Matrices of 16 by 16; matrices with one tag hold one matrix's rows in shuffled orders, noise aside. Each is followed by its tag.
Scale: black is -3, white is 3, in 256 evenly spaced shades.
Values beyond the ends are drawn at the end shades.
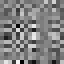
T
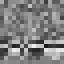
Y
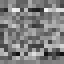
Y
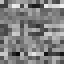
Y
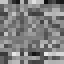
Y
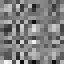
T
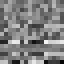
Y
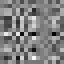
T
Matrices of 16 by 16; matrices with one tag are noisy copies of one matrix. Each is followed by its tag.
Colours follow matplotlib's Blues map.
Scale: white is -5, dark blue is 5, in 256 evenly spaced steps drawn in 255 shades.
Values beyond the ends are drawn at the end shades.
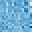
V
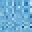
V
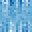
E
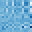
V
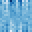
E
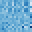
V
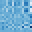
V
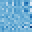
V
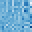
V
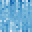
E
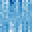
E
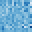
V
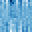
E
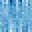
E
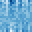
E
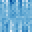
E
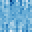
E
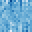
E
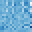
V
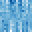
E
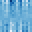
E
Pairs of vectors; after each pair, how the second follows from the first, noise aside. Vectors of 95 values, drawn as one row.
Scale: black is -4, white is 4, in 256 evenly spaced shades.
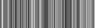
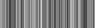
wrapped around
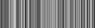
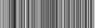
negated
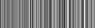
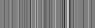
partly zeroed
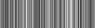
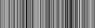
negated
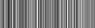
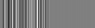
partly zeroed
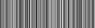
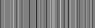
partly zeroed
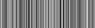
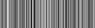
reversed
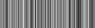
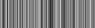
wrapped around
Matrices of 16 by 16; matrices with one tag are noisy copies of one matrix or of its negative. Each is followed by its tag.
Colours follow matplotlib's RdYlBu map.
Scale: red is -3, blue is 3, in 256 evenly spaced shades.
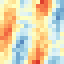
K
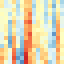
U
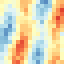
K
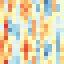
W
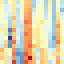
U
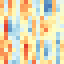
W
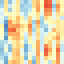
W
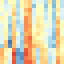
U
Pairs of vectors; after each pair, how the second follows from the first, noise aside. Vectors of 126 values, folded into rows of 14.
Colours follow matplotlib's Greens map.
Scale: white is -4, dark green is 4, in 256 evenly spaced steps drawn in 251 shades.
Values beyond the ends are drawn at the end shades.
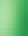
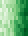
scaled up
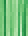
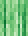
copied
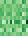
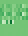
partly zeroed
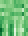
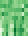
negated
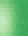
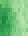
negated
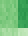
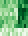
scaled up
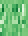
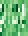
scaled up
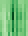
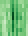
copied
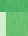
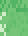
partly zeroed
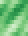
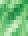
copied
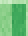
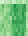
copied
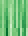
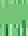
partly zeroed
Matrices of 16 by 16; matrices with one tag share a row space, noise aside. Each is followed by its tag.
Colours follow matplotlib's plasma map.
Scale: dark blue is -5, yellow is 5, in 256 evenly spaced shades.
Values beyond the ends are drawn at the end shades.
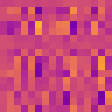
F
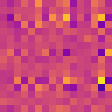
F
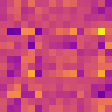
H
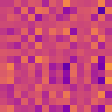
F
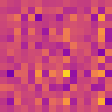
F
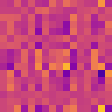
F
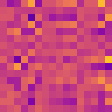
H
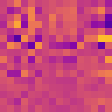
H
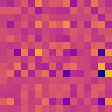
F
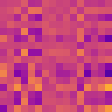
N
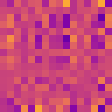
F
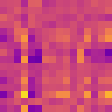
N
